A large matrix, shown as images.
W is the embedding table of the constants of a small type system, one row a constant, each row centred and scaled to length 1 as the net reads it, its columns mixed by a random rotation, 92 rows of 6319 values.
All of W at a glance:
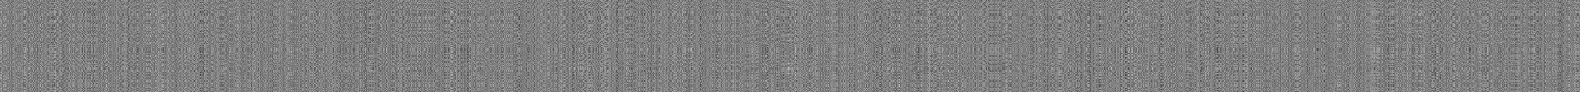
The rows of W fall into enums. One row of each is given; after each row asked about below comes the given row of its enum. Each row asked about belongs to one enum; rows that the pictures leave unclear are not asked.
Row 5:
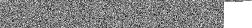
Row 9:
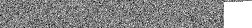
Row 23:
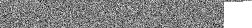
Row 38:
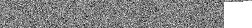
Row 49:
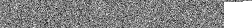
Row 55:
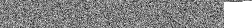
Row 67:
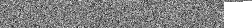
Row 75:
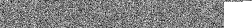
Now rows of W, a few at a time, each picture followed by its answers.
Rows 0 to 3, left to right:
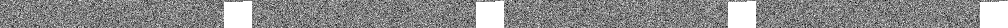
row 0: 67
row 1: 38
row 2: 75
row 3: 9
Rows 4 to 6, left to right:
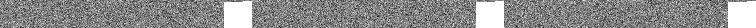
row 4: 55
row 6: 67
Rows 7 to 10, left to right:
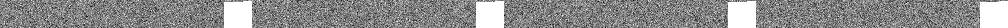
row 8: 75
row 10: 55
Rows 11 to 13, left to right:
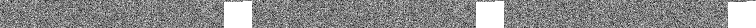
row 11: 75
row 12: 75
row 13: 55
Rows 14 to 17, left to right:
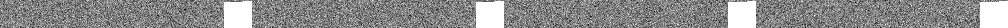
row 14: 55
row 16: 38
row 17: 9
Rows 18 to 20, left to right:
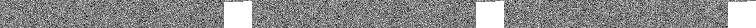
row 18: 38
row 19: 38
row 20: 75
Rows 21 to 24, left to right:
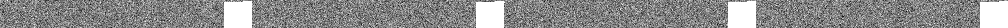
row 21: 75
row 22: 55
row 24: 38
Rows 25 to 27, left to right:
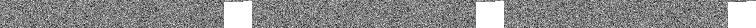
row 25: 38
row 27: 55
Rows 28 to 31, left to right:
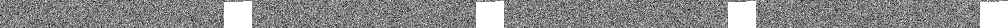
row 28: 9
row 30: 55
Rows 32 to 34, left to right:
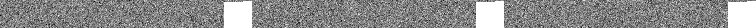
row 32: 9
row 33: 49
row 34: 67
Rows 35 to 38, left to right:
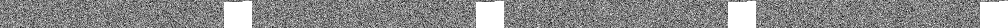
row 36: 55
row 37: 49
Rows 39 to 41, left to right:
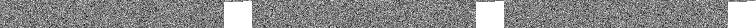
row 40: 67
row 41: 5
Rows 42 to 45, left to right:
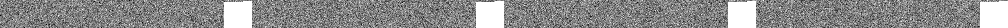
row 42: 9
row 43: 55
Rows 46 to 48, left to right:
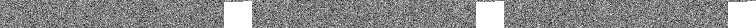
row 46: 38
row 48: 49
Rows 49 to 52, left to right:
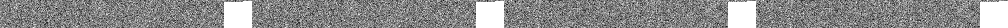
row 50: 49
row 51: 75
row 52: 75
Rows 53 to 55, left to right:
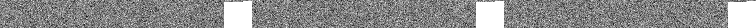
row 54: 75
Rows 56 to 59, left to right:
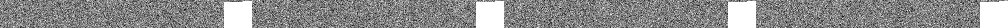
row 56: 55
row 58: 49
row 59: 38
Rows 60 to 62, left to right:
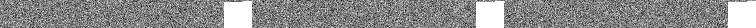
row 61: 75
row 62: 23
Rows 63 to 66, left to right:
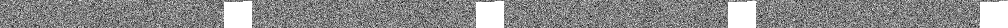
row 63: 67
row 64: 55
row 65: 38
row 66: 23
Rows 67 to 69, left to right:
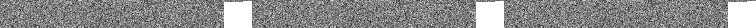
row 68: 67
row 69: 67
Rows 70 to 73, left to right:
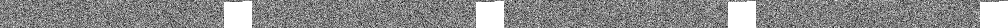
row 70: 55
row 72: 75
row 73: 67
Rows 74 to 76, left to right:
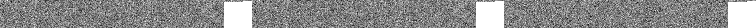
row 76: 38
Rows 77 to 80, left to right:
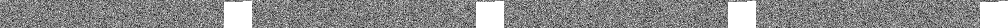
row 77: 5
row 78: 75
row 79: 38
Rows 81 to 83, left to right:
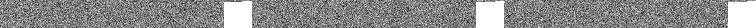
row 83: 23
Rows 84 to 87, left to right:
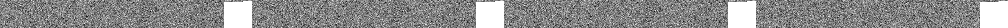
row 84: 38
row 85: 38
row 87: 55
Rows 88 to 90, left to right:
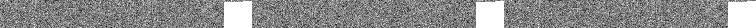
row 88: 75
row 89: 38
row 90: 75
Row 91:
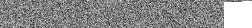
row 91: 55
